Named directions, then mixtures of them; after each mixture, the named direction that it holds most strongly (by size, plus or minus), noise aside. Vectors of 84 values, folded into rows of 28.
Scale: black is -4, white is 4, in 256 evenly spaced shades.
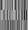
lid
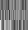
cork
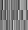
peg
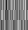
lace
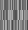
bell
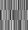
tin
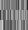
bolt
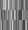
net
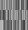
bolt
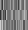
bolt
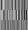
lid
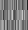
bell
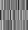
bolt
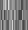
net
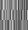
tin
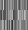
bell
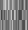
net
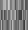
net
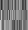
cork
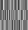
peg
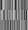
lid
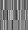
bell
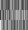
cork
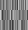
tin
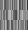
bell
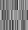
tin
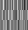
bell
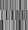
bolt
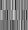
lid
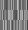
bell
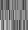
cork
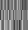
cork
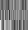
cork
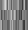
net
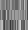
bolt
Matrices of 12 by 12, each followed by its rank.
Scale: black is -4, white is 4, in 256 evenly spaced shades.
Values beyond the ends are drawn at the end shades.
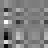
one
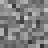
full rank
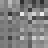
two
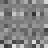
two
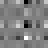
one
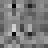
two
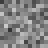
full rank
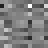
two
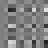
one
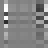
one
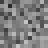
full rank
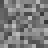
full rank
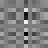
one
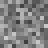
full rank
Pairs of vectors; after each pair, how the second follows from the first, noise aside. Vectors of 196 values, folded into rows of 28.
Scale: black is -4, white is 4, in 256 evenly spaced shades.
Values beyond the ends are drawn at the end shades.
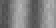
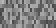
shuffled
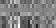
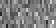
shuffled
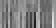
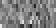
shuffled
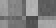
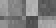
copied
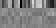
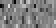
shuffled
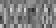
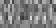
reversed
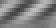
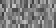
shuffled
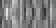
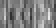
reversed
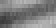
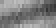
reversed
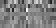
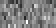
shuffled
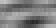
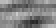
copied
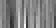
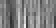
copied
